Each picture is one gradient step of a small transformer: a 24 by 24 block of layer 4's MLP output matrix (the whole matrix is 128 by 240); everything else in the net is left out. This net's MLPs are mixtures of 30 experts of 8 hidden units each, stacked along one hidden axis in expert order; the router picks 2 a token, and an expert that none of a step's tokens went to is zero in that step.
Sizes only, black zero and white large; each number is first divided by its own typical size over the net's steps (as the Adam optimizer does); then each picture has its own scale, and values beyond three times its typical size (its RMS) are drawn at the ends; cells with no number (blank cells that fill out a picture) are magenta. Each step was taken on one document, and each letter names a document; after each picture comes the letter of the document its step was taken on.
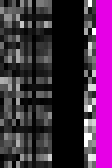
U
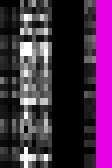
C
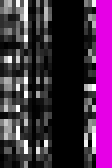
U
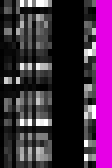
U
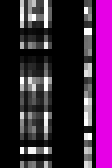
C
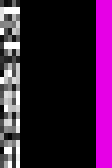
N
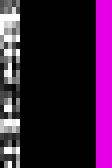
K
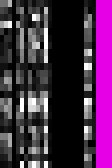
C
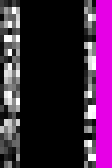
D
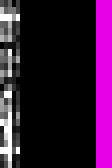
K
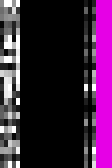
D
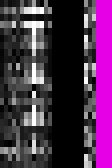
U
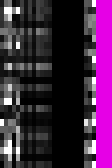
U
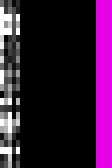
K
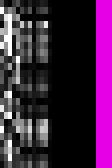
K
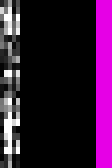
K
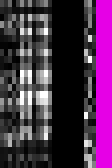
C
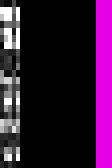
N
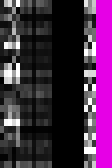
D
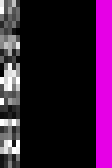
N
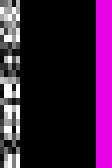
N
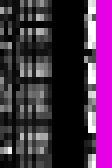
U
